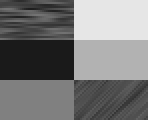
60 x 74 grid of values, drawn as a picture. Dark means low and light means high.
It is made of 3 by 2 panels. Panel 1,1: low, streaked across. Panel 1,2: very high, flat. Panel 2,1: very low, flat. Panel 2,2: high, flat. Panel 3,1: middling, flat. Panel 3,2: low, slanting up to the right, faint in contrast.
